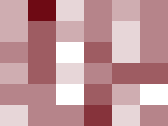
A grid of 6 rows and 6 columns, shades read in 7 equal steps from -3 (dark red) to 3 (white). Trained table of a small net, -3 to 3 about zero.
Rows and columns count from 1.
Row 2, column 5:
2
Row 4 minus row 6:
-1 -1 2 2 -3 -1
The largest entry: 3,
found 3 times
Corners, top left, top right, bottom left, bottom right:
1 0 2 0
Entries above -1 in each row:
5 5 4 3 5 5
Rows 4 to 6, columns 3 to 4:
2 0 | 3 -1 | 0 -2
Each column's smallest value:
0 -3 0 -2 -1 -1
